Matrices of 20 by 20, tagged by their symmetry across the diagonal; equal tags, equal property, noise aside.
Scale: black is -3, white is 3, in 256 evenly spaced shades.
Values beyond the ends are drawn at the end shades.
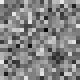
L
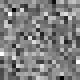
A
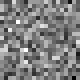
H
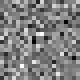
A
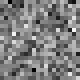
H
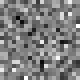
L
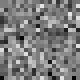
H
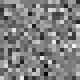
A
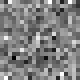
H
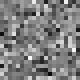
A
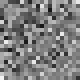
L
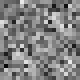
L
